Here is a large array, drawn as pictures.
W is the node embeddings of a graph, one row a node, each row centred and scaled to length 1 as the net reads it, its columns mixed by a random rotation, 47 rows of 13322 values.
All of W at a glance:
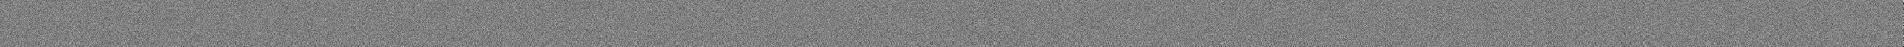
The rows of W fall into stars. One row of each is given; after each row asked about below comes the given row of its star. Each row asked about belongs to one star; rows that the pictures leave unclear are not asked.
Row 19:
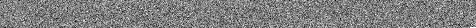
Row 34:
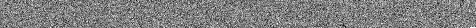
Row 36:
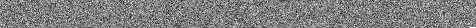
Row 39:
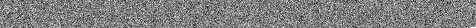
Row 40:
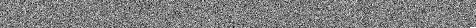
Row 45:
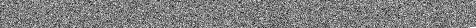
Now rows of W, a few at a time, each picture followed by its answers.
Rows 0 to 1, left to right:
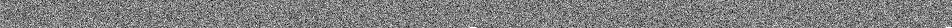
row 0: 39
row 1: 36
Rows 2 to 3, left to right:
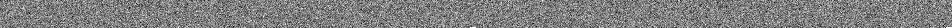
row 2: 40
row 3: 34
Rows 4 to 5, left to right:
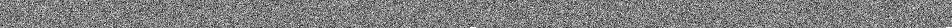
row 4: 40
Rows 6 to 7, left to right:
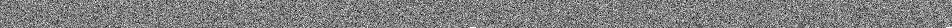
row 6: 45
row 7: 45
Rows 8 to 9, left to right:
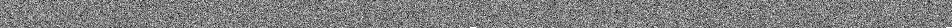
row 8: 40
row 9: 34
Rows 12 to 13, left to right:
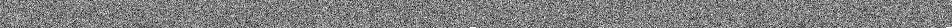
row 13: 45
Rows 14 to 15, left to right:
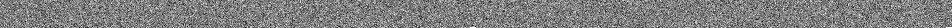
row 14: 36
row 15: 40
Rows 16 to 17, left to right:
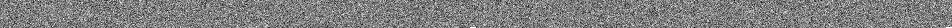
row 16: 45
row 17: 40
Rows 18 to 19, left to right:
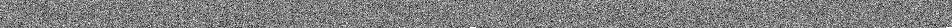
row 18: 19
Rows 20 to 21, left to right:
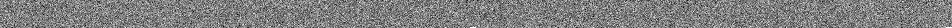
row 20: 19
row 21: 39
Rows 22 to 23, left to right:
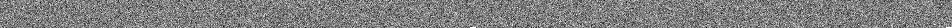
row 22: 45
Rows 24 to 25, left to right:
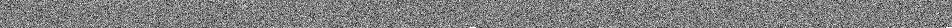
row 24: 36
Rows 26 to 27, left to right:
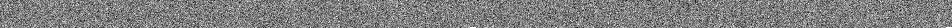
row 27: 39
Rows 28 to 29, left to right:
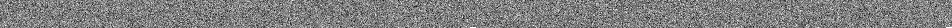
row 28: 19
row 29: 45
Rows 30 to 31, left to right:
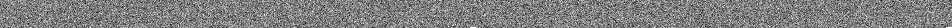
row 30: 45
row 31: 19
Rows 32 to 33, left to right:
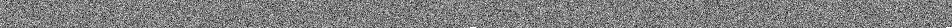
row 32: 19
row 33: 34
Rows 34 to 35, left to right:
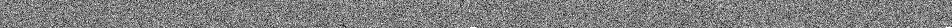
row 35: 36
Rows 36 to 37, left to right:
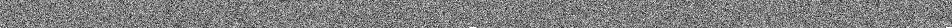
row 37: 36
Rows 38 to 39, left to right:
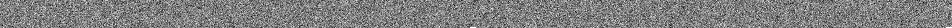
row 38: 40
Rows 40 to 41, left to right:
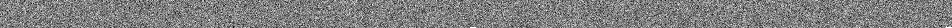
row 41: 36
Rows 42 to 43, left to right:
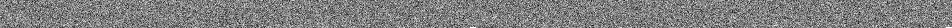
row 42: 19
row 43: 19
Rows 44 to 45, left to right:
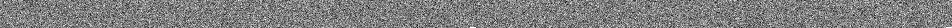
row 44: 19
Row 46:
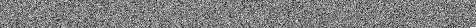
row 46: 34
